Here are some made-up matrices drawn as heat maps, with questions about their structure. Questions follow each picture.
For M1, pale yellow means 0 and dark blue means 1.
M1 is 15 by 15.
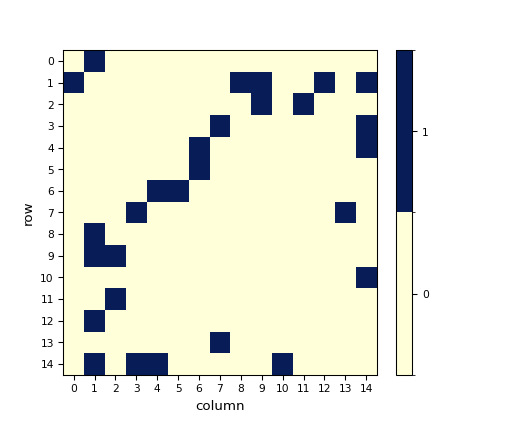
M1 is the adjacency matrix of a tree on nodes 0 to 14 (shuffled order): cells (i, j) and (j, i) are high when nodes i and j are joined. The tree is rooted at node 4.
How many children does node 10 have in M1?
0
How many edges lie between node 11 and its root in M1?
5
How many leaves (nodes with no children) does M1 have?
7
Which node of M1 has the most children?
1
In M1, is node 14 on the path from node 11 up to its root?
yes
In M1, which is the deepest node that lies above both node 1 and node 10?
14
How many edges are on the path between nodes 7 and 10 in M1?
3
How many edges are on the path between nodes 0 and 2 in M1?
3
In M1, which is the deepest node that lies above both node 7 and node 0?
14
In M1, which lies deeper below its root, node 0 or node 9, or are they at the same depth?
the same depth
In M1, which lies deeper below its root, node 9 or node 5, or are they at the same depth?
node 9
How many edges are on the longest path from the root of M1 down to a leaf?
5
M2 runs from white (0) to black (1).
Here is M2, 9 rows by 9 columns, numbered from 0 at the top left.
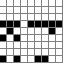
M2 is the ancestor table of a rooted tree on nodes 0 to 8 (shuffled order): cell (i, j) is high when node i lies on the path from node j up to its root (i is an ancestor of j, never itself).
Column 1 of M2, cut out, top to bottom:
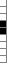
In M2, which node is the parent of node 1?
4
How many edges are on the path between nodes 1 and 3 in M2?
2
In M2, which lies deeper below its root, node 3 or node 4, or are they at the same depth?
node 4
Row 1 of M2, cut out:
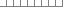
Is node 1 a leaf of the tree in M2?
yes
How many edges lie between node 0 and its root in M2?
3
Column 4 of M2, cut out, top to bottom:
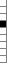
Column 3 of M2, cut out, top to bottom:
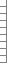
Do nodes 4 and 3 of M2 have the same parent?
no
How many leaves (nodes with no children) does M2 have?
5
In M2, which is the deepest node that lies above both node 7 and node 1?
4
